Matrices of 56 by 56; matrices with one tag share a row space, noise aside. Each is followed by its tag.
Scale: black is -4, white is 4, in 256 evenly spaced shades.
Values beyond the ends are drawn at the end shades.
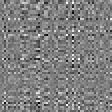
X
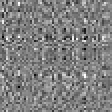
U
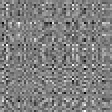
U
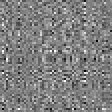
U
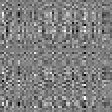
U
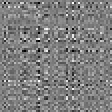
X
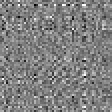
U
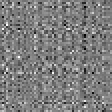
U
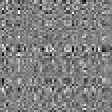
U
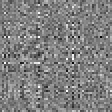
X
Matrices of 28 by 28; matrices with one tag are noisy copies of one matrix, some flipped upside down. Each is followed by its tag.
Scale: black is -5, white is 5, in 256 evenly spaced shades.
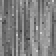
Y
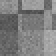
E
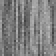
Y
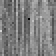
Y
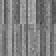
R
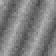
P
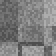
E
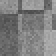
E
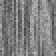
Y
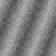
P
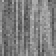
Y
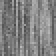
Y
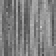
Y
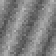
P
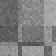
E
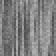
Y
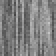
Y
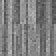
R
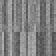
R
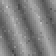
P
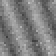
P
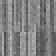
R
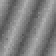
P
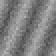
P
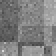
E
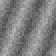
P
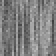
Y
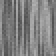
Y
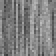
Y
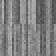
R
